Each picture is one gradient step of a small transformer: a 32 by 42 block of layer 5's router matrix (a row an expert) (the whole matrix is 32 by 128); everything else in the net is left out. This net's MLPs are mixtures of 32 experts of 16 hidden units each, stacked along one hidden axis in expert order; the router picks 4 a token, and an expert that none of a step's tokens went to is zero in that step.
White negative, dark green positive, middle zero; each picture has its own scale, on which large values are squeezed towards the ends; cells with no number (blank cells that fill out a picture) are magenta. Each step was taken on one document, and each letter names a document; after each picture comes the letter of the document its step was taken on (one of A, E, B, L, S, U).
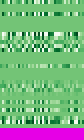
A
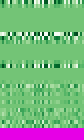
A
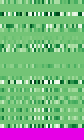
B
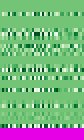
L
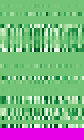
B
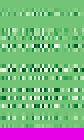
L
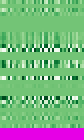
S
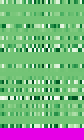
B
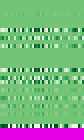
L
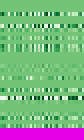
B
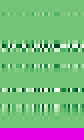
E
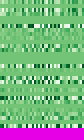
B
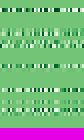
E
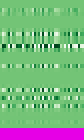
E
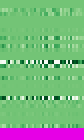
S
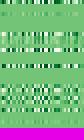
A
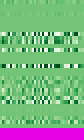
A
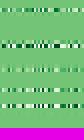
E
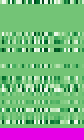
A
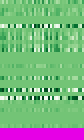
B
